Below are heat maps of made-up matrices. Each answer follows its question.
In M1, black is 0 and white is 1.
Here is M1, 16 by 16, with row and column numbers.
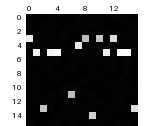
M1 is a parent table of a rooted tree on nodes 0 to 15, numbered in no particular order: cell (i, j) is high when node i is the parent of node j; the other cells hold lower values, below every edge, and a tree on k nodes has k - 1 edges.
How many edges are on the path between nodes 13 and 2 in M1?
1
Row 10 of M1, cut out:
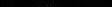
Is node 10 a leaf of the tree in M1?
yes
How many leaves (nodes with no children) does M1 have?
10
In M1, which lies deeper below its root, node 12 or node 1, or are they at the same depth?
node 12
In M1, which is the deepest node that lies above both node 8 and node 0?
3
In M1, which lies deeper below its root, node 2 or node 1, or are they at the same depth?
node 2
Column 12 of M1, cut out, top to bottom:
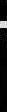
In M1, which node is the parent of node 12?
3
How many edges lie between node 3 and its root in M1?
1
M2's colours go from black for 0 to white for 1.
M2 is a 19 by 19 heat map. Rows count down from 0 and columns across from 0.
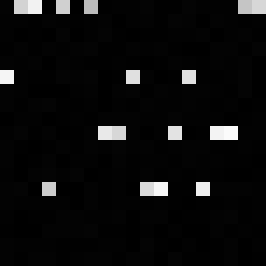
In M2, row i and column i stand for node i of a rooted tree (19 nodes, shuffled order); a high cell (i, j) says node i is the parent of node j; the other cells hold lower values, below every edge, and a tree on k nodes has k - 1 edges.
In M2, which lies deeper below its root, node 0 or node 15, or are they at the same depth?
node 15
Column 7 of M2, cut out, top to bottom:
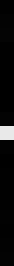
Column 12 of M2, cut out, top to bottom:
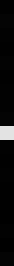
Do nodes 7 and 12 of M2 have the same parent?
yes
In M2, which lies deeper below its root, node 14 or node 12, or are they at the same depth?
the same depth
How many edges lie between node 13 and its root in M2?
1
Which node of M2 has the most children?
0
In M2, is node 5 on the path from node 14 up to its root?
yes
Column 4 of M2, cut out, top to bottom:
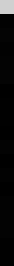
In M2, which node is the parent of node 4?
0
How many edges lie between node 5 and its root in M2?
0
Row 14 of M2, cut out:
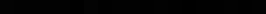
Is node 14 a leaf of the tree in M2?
yes
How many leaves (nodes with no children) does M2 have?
15
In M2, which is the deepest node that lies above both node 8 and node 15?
9
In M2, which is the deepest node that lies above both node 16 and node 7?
9
